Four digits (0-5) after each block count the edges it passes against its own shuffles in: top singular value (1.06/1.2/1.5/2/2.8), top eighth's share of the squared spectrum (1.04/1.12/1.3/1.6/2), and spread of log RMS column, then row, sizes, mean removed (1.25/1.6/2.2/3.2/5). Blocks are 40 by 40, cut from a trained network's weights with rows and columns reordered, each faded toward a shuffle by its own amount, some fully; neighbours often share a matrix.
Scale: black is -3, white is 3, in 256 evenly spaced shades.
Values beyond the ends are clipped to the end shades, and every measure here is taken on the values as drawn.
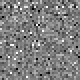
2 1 0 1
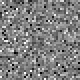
1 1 0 0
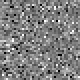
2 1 0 0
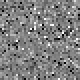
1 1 0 0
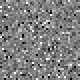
0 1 0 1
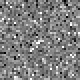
0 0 0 0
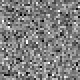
0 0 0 0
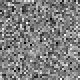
0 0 0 0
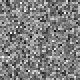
0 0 0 0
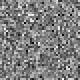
2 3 1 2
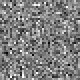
2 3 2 1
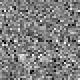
3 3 0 2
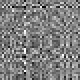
4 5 2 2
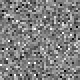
0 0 0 0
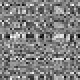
4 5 1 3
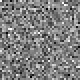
2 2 0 0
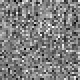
2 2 0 0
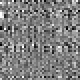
4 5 1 3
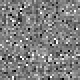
2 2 0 1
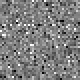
1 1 0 1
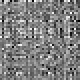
4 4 1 3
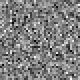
0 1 0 0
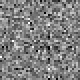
3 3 0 1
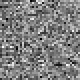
2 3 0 2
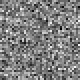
2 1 0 0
